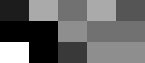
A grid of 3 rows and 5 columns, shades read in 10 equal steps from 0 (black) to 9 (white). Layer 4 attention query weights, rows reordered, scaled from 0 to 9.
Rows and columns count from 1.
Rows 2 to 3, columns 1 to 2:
0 0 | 9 0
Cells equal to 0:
3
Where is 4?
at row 1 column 3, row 2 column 4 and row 2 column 5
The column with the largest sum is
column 4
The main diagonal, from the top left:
1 0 2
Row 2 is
0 0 5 4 4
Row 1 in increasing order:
1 3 4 6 6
